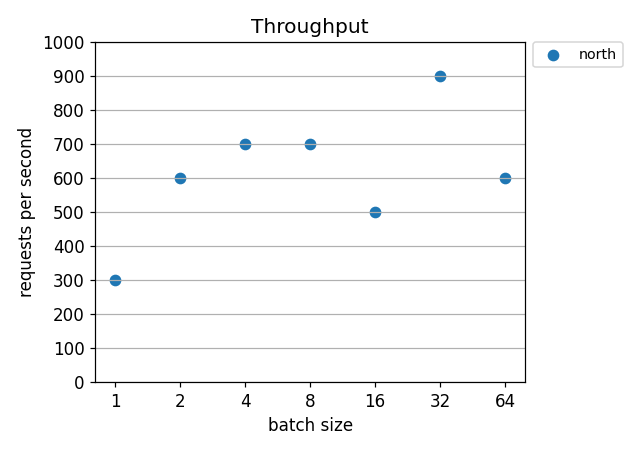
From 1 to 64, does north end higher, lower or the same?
higher
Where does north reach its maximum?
32
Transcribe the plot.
Title: Throughput
x-axis: batch size, ticks 1 2 4 8 16 32 64
y-axis: requests per second, ticks 0 100 200 300 400 500 600 700 800 900 1000
Legend: north
Values:
north: 300 600 700 700 500 900 600
